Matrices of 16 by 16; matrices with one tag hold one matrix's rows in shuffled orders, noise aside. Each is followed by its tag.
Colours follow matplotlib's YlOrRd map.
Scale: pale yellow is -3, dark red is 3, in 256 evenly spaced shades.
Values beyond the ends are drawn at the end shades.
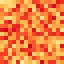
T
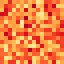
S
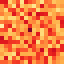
T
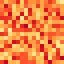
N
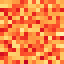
N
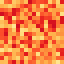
T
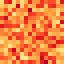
T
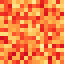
N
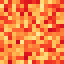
S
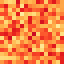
T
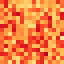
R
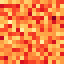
T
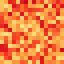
N
